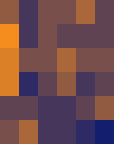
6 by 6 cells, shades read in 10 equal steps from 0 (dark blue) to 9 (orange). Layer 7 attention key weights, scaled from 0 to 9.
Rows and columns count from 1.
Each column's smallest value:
3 1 2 2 1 0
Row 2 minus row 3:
1 -2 0 -3 -1 -1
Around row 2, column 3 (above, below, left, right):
4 4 2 3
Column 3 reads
4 4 4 3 2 2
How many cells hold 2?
7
